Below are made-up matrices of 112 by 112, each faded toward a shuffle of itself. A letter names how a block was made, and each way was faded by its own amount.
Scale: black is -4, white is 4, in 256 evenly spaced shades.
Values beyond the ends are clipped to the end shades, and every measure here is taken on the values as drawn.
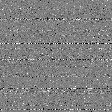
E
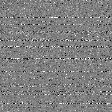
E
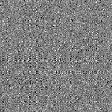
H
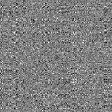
H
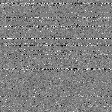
E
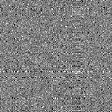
H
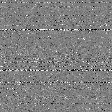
E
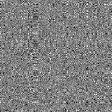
H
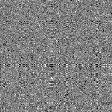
H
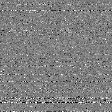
E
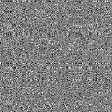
H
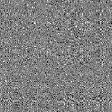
H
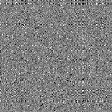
H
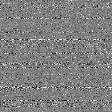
E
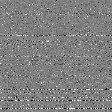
E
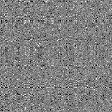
H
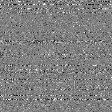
E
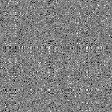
H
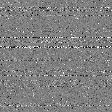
E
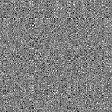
H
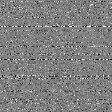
E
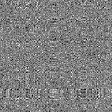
H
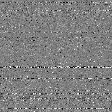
E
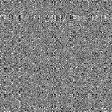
H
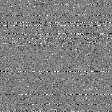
E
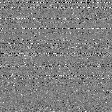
E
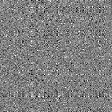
H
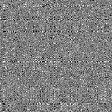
H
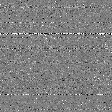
E
